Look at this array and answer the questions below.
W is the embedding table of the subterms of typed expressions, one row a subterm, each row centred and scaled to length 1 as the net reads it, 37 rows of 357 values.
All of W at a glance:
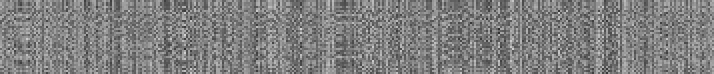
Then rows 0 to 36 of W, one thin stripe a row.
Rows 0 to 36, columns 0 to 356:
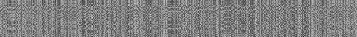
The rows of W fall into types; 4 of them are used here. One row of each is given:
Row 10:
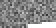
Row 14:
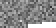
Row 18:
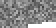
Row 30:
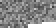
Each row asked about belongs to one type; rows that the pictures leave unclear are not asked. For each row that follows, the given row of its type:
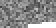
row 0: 18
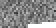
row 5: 30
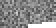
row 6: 10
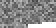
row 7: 18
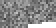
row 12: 18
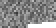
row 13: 30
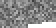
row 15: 18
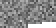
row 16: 14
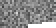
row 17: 10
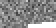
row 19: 30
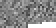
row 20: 14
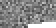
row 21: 30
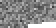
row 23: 30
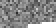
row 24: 18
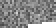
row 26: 10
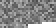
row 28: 18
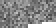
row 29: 18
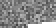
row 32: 10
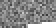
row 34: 10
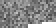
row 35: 18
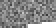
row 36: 10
